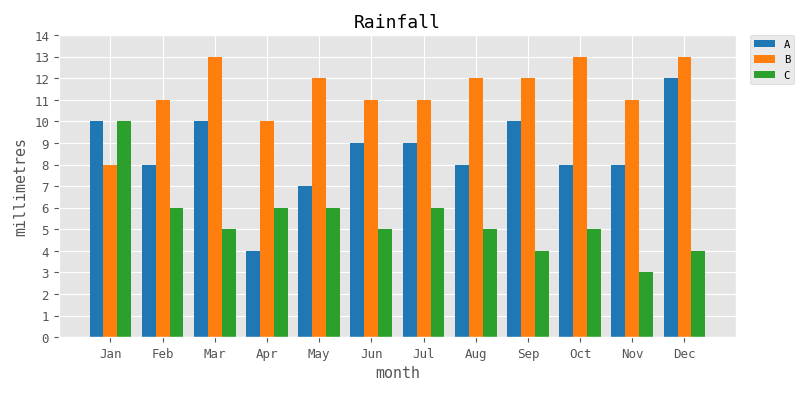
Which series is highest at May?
B
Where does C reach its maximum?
Jan
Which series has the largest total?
B
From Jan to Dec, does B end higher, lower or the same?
higher
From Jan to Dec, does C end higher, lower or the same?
lower
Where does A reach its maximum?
Dec
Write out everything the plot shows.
Title: Rainfall
x-axis: month, ticks Jan Feb Mar Apr May Jun Jul Aug Sep Oct Nov Dec
y-axis: millimetres, ticks 0 1 2 3 4 5 6 7 8 9 10 11 12 13 14
Legend: A, B, C
Values:
A: 10 8 10 4 7 9 9 8 10 8 8 12
B: 8 11 13 10 12 11 11 12 12 13 11 13
C: 10 6 5 6 6 5 6 5 4 5 3 4
